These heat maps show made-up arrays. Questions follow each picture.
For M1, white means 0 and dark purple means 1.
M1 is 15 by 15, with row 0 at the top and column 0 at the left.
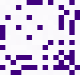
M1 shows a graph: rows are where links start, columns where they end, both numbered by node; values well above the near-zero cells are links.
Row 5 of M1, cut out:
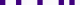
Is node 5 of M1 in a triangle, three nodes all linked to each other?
yes
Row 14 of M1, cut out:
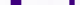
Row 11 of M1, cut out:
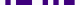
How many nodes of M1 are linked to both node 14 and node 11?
2
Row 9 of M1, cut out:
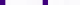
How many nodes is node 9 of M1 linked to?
2
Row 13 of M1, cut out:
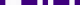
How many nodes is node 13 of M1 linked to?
9
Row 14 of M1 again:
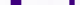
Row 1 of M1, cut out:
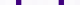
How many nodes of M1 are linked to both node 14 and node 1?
1
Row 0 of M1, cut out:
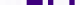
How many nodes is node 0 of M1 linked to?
5
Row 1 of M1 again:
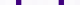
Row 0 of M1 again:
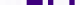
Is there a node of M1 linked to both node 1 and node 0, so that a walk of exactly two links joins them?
no
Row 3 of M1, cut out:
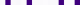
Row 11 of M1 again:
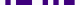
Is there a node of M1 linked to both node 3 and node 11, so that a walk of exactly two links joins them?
yes
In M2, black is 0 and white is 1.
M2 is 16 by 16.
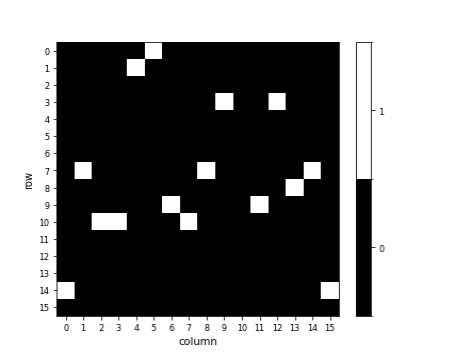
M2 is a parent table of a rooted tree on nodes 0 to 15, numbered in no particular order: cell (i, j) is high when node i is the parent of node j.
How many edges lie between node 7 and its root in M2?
1
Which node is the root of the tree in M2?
10
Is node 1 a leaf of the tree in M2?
no
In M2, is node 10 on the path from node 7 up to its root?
yes
